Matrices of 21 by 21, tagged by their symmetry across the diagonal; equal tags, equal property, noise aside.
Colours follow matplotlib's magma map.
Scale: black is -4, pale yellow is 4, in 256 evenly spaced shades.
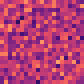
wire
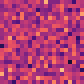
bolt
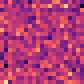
bolt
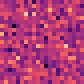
bolt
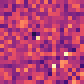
wire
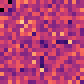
wire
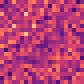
wire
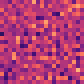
bolt
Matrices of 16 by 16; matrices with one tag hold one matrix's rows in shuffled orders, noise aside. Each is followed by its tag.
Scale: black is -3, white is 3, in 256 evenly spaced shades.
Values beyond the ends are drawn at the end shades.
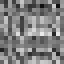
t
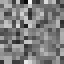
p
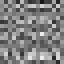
t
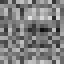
t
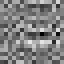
t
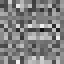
t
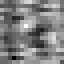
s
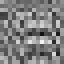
t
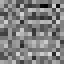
t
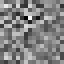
p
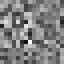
p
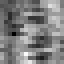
s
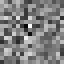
p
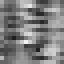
s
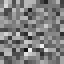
p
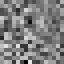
p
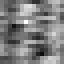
s
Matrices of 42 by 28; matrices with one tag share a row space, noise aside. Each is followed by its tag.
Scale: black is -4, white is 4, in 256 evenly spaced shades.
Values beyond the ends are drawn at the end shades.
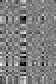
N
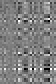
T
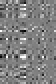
N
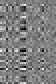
N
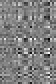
T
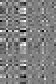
N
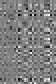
T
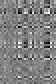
T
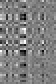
N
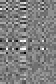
N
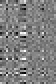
N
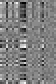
N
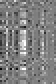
N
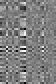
N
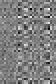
T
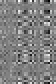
T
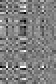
N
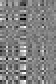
N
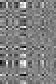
N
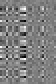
N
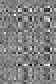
T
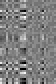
N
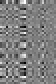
N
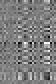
T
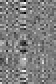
N
